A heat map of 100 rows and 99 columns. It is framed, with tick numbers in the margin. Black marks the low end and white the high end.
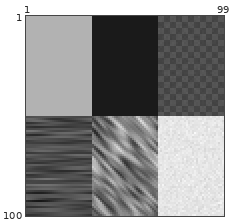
It is made of 2 by 3 panels. Panel 1,1: high, flat. Panel 1,2: very low, flat. Panel 1,3: low, checkered, faint in contrast. Panel 2,1: low, streaked across. Panel 2,2: middling, slanting down to the right, strong in contrast. Panel 2,3: very high, fine-grained, faint in contrast.
